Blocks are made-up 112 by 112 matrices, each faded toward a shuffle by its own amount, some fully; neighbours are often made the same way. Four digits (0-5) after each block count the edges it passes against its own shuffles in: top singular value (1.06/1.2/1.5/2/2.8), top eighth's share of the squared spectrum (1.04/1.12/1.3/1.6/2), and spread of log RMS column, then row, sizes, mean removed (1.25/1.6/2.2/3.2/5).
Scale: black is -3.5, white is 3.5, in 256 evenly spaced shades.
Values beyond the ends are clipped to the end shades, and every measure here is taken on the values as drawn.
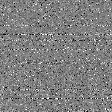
2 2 0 3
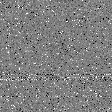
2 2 0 2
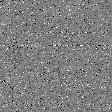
2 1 0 1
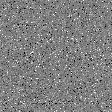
2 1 0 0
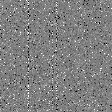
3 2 2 0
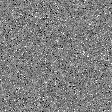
0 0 0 0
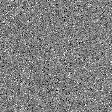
0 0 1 0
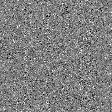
0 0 2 0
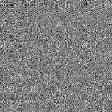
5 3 2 2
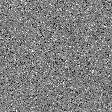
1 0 0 0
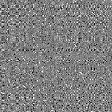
5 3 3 3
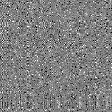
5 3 2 2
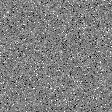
2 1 0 0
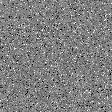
2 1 0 0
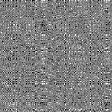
5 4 3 3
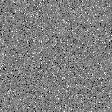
3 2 1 1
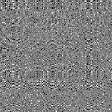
5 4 3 3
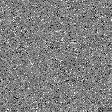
3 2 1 1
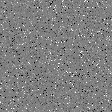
2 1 0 0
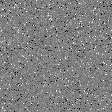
2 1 0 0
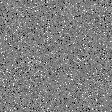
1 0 0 0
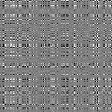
5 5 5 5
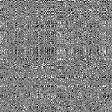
5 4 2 3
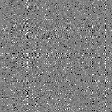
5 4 3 3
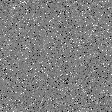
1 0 0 0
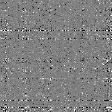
3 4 3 3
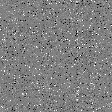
1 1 1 1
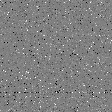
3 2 0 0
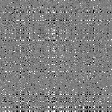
5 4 3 3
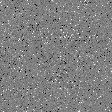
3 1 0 0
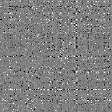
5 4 2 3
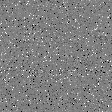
2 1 0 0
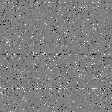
4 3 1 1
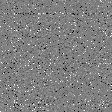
3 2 1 1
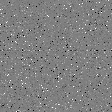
2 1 0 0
